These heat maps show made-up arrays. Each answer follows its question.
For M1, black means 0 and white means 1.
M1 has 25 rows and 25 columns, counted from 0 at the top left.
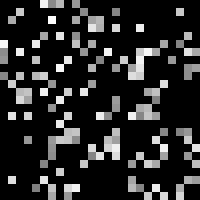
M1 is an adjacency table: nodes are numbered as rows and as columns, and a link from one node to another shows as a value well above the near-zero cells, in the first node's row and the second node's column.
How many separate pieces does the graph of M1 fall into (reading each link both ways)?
1
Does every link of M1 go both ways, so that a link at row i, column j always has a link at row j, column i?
yes
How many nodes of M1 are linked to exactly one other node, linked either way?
2
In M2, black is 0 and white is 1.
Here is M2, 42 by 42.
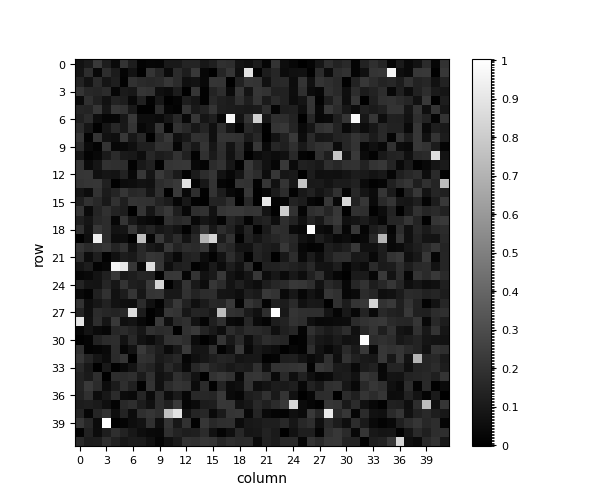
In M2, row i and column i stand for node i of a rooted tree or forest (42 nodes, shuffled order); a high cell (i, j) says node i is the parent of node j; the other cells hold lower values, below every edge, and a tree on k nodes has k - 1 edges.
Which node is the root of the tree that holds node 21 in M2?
1
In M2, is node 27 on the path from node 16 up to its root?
yes
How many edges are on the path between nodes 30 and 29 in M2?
4
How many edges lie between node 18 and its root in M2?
0
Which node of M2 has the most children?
19
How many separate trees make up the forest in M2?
5
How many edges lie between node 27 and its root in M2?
0
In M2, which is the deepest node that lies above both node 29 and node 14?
19
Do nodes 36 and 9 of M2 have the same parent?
no
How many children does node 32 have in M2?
1
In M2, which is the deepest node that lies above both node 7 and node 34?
19
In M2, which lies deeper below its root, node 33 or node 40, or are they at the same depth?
node 40
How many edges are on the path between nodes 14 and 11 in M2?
6
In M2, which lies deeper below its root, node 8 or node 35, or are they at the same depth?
node 8
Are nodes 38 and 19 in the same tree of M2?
yes
